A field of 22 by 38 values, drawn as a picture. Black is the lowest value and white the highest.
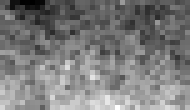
Ninth with the highest average: bottom middle. Slope: up to the bottom. Ninth with the lowest average: top left. Stripes: none.
